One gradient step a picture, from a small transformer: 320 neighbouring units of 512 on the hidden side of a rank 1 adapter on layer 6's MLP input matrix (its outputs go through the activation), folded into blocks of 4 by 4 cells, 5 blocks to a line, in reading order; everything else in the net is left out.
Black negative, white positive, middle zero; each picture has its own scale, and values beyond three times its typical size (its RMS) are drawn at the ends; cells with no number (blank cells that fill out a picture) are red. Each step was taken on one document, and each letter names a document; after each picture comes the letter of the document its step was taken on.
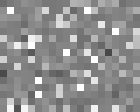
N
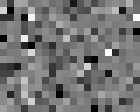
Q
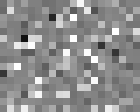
N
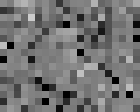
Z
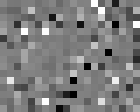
Z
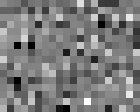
Z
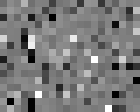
N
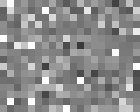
Q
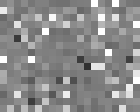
Z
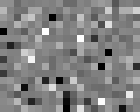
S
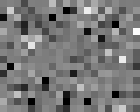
S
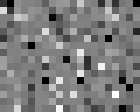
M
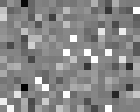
S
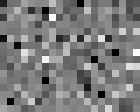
Q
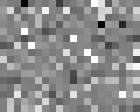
S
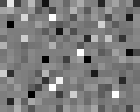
M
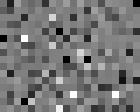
M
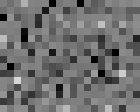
N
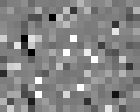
N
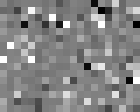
Z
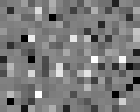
N
